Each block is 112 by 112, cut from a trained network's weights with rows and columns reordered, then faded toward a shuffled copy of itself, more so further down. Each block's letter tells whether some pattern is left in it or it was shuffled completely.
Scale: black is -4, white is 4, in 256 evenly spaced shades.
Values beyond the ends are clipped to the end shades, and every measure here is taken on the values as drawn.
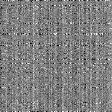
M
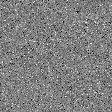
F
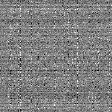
M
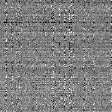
M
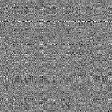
M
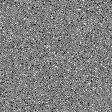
F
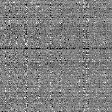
M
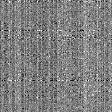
M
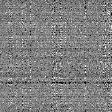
M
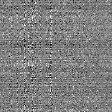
M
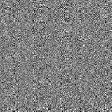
M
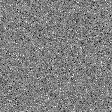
F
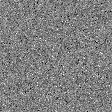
F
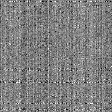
M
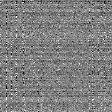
M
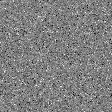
F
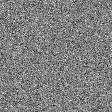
F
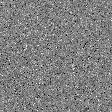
F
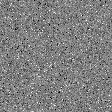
F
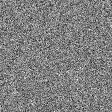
F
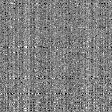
M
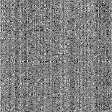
M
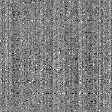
M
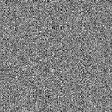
M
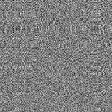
M
